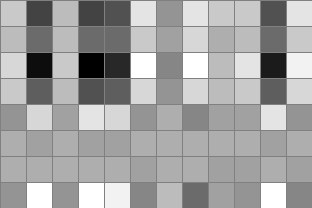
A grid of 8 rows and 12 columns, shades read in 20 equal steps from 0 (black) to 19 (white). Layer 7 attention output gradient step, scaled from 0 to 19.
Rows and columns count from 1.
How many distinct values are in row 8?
7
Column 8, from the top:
17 16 19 16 10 13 13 8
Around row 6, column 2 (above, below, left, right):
16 13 13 13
